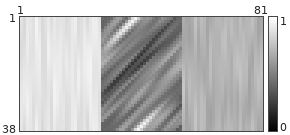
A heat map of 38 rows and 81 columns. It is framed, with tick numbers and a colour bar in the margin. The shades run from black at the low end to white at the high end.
The table splits into one row of 3 panels. Panel 1,1: very high, streaked downward, faint in contrast. Panel 1,2: middling, slanting up to the right, strong in contrast. Panel 1,3: high, streaked downward, faint in contrast.
